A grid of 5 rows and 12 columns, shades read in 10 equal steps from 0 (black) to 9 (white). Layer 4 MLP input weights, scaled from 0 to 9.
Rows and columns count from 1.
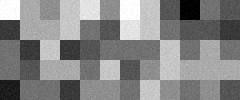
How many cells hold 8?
2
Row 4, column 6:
7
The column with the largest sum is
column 8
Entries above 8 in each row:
2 0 0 0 0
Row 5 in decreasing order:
7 5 5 5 5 4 4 4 4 3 2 1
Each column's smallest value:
1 2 4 2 3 3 3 4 3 0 3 2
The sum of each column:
20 21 28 24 24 24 28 30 26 17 24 18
